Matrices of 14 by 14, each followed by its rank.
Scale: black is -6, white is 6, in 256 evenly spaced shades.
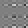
one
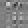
two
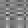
one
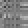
two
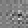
two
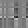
one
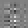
one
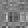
two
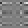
one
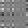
one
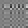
one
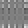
one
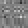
two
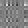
one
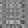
two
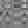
two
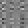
two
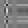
one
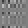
one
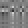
one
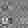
two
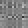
two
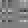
one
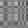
one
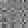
two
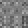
two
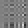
one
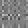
two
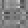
two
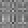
two
